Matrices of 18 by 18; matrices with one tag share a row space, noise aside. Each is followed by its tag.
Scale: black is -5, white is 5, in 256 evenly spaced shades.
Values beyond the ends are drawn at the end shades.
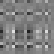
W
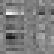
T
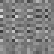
W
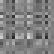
W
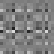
W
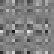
W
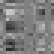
T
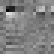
T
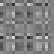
W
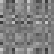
W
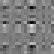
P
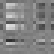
T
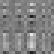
P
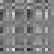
W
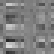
T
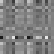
W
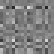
W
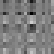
P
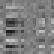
T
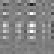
P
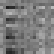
T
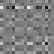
W
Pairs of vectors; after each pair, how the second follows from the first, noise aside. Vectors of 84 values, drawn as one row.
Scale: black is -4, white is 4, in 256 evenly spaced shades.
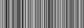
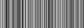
copied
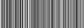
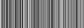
copied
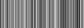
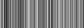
reversed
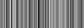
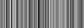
copied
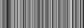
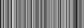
reversed
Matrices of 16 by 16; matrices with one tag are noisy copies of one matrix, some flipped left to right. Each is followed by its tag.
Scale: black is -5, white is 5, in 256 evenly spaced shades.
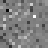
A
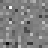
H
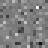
H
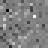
A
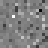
A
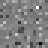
H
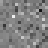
A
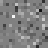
A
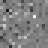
A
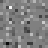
H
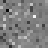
A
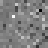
A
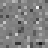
H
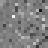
A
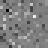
A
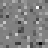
H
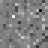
A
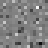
H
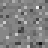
H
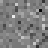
A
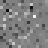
A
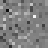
A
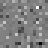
H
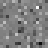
H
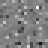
H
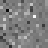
A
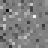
A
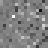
A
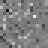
A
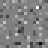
H
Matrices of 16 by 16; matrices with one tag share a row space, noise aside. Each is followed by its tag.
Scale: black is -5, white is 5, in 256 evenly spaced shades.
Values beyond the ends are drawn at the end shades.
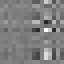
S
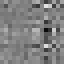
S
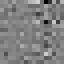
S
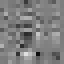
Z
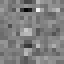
Z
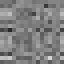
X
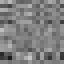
X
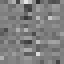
Z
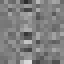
Z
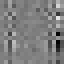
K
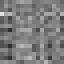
X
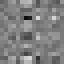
Z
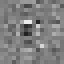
Z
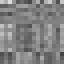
X
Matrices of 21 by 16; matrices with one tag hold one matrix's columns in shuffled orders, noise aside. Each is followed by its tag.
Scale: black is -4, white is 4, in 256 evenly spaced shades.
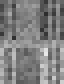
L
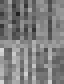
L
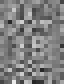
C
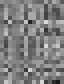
C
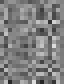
C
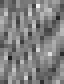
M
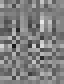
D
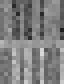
L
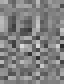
D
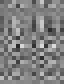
D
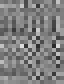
D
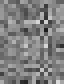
C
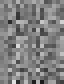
C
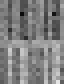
L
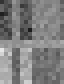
L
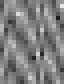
M
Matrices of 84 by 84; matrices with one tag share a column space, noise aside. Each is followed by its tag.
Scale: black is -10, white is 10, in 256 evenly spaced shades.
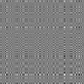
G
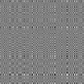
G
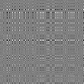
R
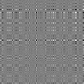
R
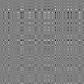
R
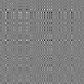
R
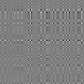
R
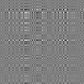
R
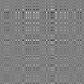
R
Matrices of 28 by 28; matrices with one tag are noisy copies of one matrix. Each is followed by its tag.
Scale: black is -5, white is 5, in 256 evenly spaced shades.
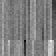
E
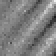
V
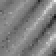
V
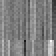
E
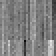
E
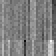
E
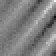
V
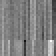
E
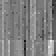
E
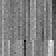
E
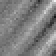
V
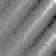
V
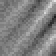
V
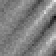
V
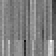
E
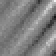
V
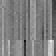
E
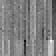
E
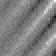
V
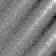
V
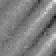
V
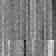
E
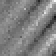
V
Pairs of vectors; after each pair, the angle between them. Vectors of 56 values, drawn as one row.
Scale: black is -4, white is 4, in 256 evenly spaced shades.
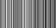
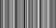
orthogonal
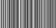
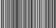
partly aligned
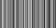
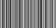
partly opposed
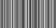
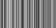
partly aligned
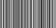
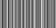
partly opposed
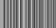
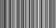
orthogonal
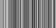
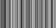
partly opposed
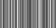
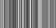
orthogonal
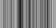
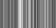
nearly opposite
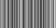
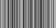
nearly parallel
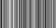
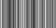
nearly opposite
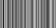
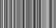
nearly opposite
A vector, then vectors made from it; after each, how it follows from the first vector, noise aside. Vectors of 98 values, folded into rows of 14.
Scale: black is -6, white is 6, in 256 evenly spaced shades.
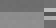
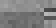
negated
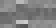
wrapped around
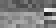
scaled up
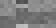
wrapped around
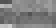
wrapped around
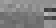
negated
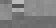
wrapped around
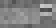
wrapped around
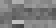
wrapped around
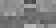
wrapped around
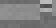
wrapped around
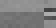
negated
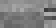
negated
